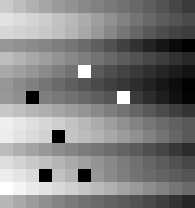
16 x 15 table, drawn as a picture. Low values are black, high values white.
Average level on the scale: 50%. Grain: streaks across. Lone odd cells: 6, 2 higher and 4 lower than their neighbours. Slope: up to the left.
